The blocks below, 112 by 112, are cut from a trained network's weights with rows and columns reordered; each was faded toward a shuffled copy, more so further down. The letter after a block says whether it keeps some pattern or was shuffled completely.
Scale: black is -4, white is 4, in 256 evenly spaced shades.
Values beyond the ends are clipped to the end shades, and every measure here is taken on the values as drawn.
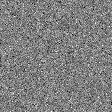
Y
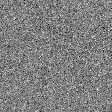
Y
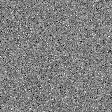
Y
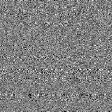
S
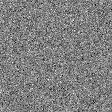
Y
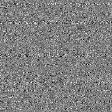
S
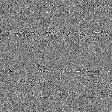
S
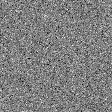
Y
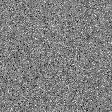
Y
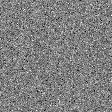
Y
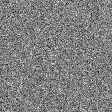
Y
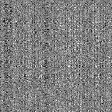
S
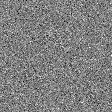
Y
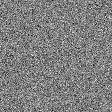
Y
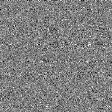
S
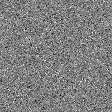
Y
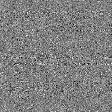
S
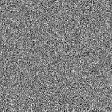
S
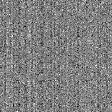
S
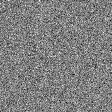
Y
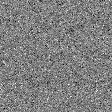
Y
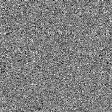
S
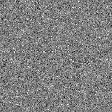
S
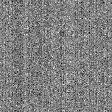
S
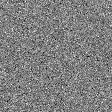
Y
